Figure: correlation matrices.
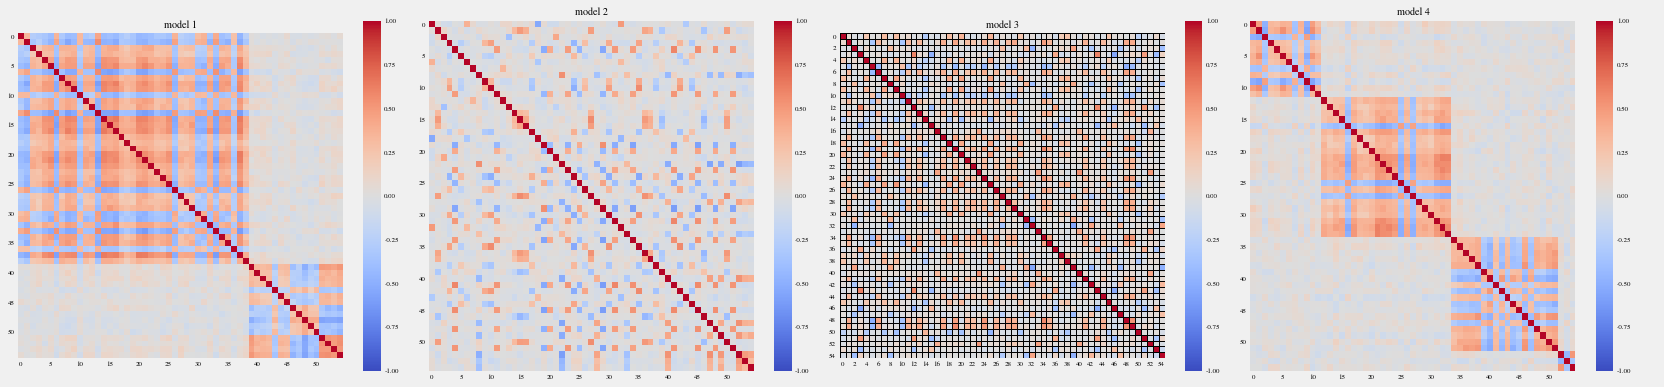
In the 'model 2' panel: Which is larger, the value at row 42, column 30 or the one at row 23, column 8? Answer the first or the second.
the first
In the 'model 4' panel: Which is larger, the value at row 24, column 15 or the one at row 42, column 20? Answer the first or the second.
the first
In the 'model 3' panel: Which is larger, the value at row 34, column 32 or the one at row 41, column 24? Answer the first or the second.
the second
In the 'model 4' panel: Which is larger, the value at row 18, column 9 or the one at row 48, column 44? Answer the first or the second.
the first
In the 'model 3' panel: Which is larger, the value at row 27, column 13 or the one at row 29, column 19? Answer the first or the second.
the second
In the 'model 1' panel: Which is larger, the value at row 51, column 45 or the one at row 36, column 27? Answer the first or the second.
the first
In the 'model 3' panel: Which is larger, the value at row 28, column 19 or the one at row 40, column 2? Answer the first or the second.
the first
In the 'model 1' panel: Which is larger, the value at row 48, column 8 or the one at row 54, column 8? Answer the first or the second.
the second
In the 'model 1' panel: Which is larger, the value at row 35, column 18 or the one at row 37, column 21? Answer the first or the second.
the second
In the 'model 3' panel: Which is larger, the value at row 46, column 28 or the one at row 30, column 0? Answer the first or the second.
the second
